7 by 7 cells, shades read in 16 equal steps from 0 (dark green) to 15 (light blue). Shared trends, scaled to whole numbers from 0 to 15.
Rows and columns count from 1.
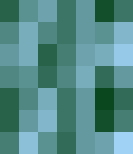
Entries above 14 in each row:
0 0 0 0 0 0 1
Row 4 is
7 8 4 7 11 4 9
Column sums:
38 67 55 37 66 35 65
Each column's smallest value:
3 7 3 4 9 0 4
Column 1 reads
3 7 9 7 3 3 6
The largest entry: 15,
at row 7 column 7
